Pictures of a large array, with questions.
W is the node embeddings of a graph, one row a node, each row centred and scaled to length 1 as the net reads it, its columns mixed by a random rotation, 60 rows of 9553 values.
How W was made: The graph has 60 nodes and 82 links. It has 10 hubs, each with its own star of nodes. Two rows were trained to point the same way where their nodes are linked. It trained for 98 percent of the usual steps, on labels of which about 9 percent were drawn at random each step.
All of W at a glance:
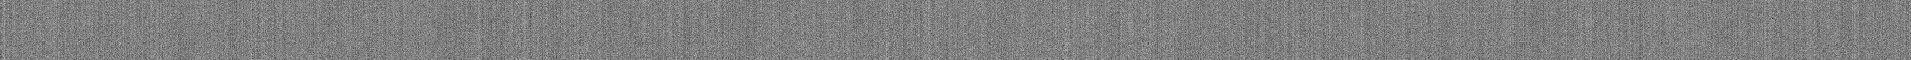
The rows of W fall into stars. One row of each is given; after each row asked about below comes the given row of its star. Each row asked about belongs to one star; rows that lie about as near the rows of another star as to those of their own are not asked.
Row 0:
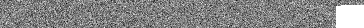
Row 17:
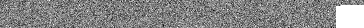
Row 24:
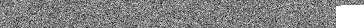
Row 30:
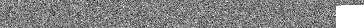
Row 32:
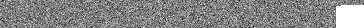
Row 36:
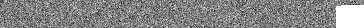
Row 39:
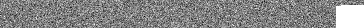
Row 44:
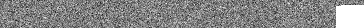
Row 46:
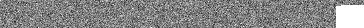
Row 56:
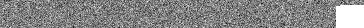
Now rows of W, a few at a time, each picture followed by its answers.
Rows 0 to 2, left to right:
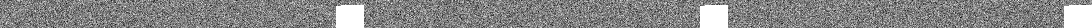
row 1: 44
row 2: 36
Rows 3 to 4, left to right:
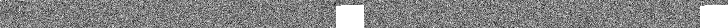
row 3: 30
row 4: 46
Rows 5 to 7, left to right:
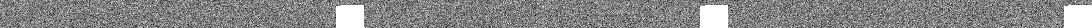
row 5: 24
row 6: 56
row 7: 17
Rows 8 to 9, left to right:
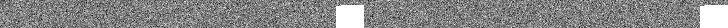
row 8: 44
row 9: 32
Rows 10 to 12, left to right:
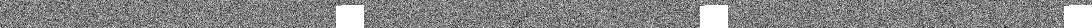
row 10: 30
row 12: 46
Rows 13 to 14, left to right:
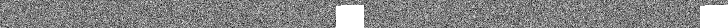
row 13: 56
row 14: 36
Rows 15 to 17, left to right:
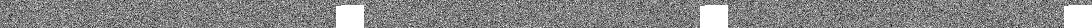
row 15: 36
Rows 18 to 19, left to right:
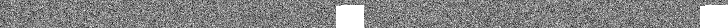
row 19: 17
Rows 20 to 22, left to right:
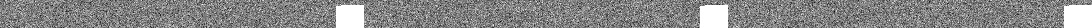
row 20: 44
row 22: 44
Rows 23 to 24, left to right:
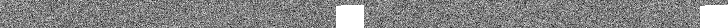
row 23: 30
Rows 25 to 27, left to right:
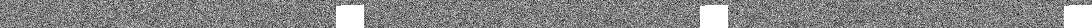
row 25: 36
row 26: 56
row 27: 0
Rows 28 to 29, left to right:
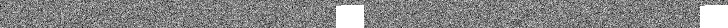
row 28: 36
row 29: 46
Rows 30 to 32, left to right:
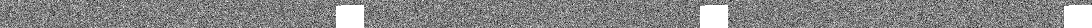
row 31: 30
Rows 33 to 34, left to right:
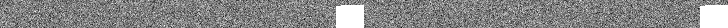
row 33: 24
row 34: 46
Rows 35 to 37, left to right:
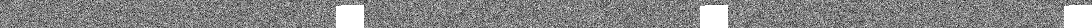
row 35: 44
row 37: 0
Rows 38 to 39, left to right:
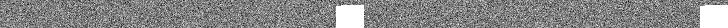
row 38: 56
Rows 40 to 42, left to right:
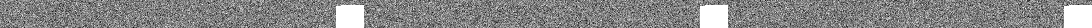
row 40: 46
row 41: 32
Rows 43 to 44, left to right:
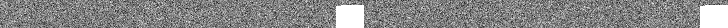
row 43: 0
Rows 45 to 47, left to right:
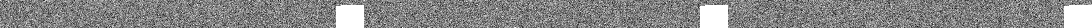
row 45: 46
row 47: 24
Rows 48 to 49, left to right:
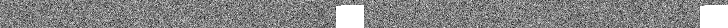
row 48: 39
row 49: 32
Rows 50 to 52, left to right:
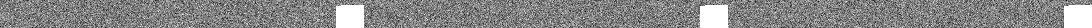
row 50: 44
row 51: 30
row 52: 36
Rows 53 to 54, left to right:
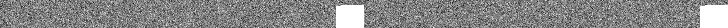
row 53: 32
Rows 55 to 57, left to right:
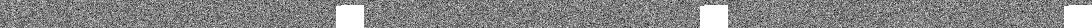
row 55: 0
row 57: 17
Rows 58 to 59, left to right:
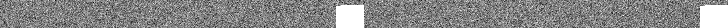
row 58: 32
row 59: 39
